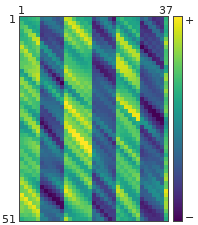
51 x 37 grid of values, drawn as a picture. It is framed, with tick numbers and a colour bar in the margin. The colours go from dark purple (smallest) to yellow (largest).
Overall the values sit about 50% of the way up the scale. Stripes running up and down repeat 3 times from left to right. The centre is the ninth with the highest average.
